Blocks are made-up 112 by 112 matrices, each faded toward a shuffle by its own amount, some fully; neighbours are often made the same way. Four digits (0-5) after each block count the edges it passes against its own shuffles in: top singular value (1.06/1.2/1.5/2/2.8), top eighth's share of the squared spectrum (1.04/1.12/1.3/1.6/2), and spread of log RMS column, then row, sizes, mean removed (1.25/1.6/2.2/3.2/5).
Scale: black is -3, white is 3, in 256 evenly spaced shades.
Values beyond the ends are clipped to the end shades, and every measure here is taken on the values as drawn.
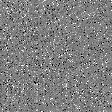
3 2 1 0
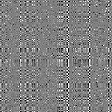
5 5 4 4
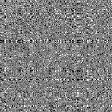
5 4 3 3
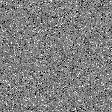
2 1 0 0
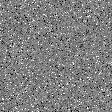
0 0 0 0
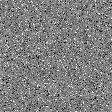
0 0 0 0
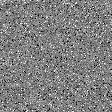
2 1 0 0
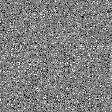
3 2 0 2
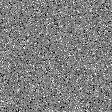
1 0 0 0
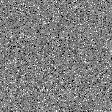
3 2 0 1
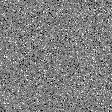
1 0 0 0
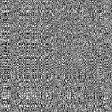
5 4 3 3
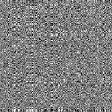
5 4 3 3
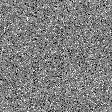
2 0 0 0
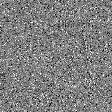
3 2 0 1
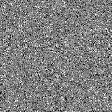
4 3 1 1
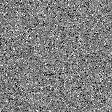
2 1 0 0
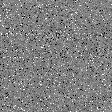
1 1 0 1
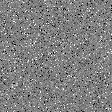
0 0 0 0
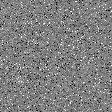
0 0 0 0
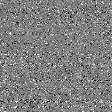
1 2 0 3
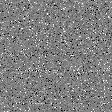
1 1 0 1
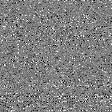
1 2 0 3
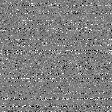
2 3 0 4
